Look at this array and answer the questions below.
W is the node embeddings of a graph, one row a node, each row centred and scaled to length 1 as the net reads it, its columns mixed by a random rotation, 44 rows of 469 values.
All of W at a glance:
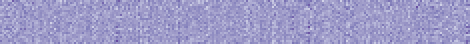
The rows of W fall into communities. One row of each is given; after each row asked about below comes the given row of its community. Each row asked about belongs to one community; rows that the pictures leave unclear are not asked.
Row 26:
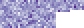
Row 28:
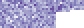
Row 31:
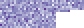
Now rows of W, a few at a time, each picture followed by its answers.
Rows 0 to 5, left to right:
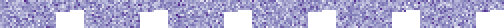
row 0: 26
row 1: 31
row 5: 31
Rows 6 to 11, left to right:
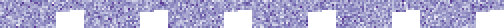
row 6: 28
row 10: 31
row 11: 28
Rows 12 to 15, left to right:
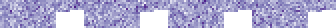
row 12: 26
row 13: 28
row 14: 26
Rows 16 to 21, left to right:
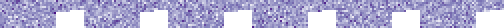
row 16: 28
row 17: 28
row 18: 28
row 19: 26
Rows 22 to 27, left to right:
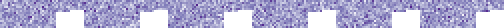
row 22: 31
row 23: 28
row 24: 26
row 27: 31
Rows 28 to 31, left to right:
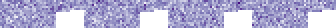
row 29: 28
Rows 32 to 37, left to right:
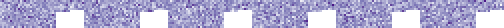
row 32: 31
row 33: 31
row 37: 26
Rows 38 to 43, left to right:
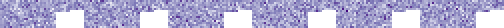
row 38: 26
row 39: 31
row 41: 31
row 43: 31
